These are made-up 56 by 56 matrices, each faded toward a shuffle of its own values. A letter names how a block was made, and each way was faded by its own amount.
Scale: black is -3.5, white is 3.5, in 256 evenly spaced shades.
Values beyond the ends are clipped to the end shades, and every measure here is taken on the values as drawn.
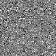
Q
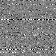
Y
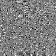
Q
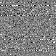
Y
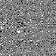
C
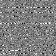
Y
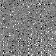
C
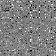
C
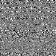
Y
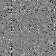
C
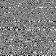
Y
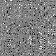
C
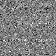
Q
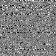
Y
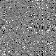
C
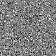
Q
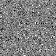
Q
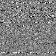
Y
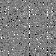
C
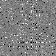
C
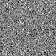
Q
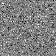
Q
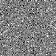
Q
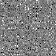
C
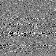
Y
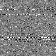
Y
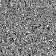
Q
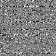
Y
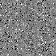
C
